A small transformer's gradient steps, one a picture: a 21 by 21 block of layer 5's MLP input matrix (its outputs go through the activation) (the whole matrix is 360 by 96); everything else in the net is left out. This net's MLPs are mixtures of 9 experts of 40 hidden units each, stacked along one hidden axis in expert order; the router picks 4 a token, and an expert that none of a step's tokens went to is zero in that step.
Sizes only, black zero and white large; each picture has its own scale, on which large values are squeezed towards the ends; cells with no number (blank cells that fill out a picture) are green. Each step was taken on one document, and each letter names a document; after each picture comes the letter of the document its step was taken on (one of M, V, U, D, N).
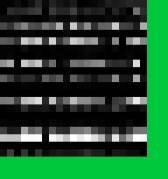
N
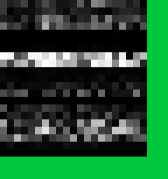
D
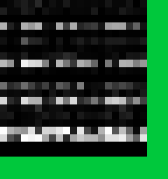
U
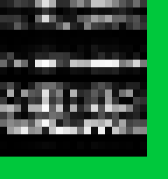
D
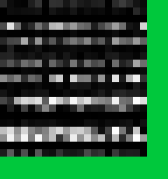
N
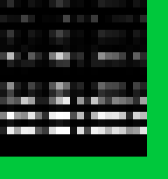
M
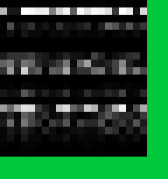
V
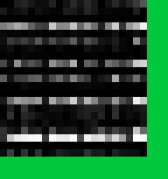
N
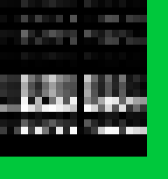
M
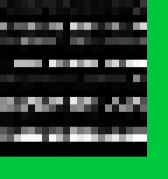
N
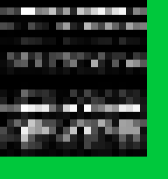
V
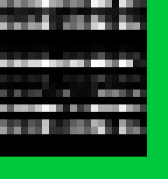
D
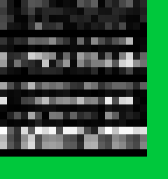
U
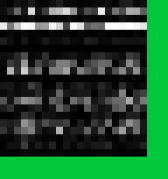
V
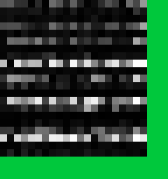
N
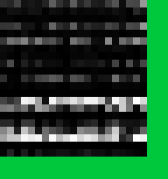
N
